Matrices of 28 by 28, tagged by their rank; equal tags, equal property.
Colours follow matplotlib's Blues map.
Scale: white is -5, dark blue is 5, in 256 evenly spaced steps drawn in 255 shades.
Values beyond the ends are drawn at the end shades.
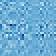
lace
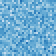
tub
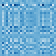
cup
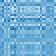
cup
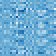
lace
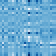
cup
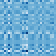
cup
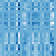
cup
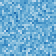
tub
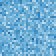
tub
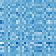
lace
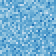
tub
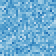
tub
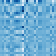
cup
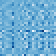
lace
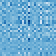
lace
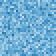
tub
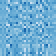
lace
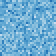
tub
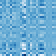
cup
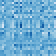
lace
